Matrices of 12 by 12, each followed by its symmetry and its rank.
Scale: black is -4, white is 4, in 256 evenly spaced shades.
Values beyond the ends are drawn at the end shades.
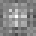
symmetric, rank two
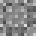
symmetric, rank two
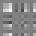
symmetric, rank one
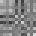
symmetric, rank two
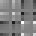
symmetric, rank one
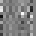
neither, rank two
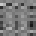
neither, rank two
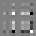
symmetric, rank one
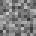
neither, full rank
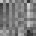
neither, rank two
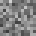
neither, full rank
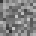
neither, full rank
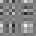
symmetric, rank one
